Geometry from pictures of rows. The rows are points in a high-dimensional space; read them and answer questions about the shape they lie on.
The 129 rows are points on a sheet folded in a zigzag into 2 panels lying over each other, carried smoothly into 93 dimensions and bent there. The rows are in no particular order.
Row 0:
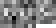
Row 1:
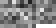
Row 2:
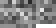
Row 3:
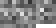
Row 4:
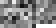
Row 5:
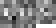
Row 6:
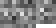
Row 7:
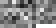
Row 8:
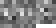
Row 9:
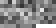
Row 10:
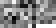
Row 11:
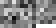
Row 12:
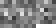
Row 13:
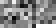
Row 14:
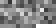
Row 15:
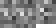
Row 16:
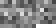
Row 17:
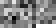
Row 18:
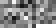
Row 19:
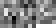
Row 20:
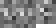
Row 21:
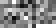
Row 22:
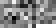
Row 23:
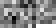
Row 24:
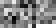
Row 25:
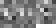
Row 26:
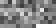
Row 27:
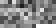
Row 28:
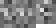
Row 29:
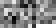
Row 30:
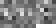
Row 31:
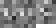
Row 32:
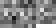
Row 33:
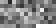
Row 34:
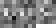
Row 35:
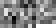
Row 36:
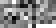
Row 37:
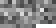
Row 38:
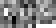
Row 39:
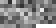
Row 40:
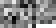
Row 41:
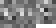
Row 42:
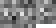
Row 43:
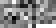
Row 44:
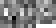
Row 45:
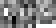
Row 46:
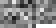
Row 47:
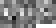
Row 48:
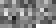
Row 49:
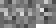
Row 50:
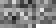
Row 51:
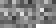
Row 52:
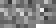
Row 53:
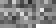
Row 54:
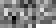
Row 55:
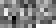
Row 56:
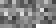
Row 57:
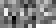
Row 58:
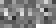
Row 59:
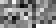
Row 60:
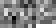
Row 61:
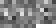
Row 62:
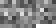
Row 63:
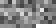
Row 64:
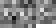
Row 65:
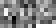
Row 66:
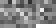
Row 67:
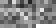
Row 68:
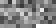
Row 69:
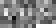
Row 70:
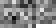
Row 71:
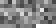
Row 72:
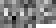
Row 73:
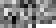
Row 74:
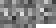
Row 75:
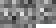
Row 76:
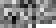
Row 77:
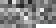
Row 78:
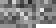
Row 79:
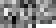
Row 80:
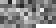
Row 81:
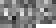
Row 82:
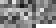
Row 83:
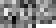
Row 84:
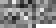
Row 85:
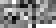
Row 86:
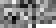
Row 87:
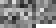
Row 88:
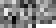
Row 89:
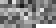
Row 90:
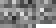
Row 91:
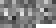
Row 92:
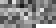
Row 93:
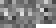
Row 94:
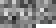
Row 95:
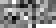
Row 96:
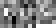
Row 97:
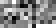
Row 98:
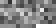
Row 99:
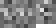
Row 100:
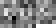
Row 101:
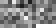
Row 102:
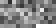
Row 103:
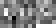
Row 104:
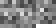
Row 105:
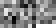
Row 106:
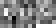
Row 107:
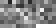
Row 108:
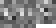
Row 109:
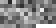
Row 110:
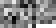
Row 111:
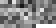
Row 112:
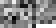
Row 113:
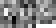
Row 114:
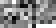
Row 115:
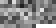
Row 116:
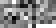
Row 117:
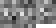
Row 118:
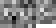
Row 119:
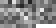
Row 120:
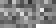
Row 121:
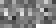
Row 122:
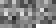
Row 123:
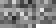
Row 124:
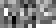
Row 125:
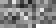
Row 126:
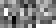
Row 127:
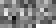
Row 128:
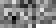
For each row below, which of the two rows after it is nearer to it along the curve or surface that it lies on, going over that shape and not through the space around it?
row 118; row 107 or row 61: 107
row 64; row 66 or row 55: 66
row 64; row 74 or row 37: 74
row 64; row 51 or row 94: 51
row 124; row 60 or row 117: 60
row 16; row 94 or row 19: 94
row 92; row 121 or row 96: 121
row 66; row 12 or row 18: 18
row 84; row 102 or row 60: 60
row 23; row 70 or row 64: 70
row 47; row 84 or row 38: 38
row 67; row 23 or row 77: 77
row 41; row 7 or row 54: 54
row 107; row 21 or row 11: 21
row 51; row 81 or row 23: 23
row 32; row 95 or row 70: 70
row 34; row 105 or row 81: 105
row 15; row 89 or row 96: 96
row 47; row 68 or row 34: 68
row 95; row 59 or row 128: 128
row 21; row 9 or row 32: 32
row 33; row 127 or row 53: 127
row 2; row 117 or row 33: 117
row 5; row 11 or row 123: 11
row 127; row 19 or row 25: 25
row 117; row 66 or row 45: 66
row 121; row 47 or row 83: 47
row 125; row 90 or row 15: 90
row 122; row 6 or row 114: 114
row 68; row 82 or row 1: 82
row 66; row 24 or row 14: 24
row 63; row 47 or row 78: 47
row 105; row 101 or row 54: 54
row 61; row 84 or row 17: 17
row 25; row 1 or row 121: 121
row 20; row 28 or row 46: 28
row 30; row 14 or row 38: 14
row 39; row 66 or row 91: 91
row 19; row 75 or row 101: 75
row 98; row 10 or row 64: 10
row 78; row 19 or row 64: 64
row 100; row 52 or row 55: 55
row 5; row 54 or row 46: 54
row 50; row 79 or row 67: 67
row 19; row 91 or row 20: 20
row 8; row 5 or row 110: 5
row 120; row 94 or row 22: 22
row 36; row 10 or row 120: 10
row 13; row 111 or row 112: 112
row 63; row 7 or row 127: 127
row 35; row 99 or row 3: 3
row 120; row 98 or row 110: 110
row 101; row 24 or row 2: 2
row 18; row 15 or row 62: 15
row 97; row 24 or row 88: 24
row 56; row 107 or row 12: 12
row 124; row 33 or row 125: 125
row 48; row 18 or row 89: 89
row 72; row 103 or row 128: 128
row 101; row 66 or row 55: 66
